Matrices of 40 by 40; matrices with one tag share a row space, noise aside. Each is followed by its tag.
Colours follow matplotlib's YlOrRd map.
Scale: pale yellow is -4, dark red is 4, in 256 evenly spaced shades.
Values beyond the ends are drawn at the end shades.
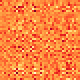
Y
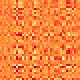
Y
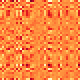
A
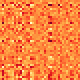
A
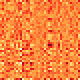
A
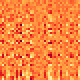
A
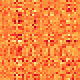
Y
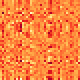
A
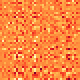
Y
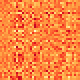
Y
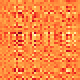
Y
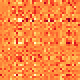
Y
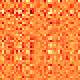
A
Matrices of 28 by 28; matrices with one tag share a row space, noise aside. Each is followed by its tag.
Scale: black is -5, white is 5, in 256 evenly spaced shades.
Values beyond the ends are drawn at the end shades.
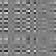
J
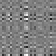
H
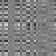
J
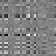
J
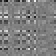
J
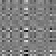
H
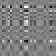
H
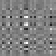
H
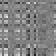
J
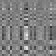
H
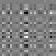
H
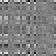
J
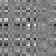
J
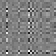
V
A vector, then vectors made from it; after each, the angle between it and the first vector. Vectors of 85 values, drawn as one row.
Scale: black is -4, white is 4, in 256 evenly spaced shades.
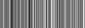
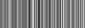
partly aligned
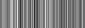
orthogonal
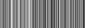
nearly opposite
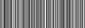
partly aligned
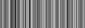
partly aligned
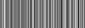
partly aligned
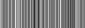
orthogonal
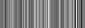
orthogonal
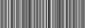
partly aligned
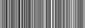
partly aligned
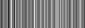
orthogonal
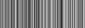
partly aligned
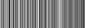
partly opposed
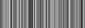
partly aligned
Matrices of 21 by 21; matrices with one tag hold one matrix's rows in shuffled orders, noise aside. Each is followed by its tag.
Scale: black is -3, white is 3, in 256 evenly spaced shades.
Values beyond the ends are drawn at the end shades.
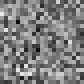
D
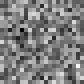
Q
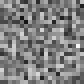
Q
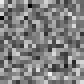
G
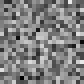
D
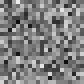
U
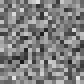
Q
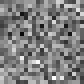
Q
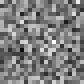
Q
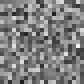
Q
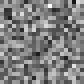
G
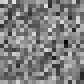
U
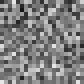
Q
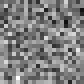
U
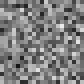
Q
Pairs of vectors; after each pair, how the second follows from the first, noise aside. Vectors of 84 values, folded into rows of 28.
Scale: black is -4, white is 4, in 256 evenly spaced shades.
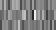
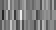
shuffled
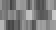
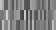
shuffled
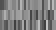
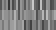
wrapped around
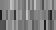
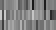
shuffled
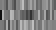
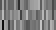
shuffled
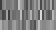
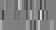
partly zeroed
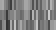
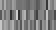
shuffled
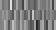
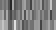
shuffled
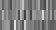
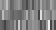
shuffled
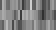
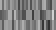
shuffled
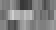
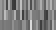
shuffled
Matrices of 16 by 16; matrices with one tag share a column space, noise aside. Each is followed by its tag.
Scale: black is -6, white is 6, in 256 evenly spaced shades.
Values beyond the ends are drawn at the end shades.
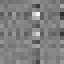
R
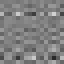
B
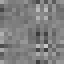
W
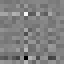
B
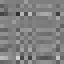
B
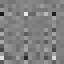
B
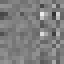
R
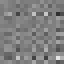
B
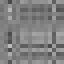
W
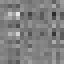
R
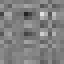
R
